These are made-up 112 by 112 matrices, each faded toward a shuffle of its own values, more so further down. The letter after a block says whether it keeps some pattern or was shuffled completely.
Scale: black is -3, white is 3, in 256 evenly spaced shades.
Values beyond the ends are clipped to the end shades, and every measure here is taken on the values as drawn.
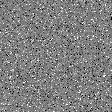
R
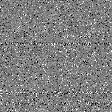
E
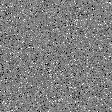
R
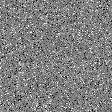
R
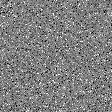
R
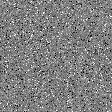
R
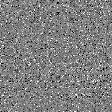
E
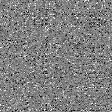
E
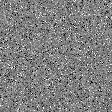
R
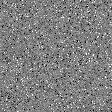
R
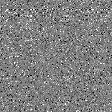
E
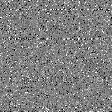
E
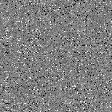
E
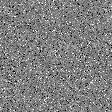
R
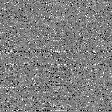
E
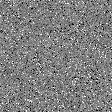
R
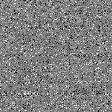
E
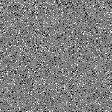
E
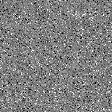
E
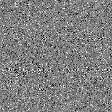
E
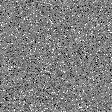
R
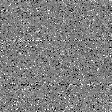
E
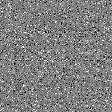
E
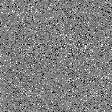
E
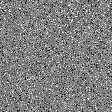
R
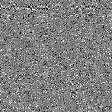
E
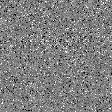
E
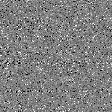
E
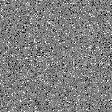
E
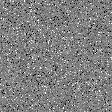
R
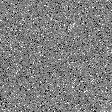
R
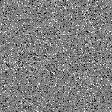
E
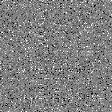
E
